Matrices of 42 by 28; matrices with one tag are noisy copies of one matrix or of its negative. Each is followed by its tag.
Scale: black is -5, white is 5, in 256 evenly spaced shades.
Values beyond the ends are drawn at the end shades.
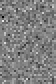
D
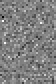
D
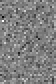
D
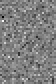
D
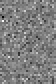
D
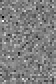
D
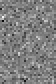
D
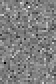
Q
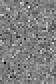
Q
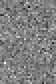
Q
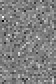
D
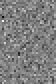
D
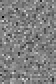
D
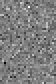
Q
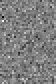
D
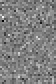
D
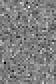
Q
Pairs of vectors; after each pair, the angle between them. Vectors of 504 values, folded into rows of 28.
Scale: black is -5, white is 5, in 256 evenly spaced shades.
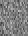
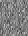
partly aligned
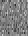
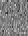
nearly opposite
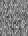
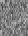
partly opposed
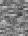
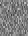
orthogonal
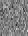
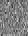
partly aligned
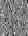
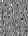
orthogonal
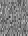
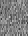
nearly opposite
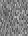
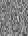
partly aligned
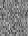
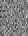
partly opposed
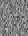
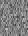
nearly parallel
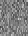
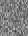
partly aligned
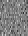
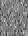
orthogonal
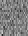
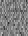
partly aligned
